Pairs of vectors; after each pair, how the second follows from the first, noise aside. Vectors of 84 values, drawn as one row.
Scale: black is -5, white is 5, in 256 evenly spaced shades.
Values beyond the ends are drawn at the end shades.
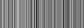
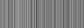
shrunk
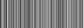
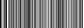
scaled up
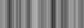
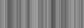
shrunk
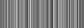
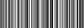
scaled up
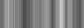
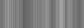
shrunk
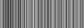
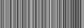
reversed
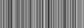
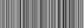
shuffled
